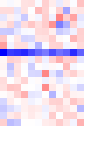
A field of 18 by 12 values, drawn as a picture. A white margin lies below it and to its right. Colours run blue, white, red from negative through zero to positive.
Overall the values sit about 50% of the way up the scale. The values are skewed, with a long tail toward low values. Row 8 differs from the rows beside it.
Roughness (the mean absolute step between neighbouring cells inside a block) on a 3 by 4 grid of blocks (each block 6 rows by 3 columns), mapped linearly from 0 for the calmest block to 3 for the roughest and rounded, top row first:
1 1 2 2
3 2 3 2
1 0 1 1
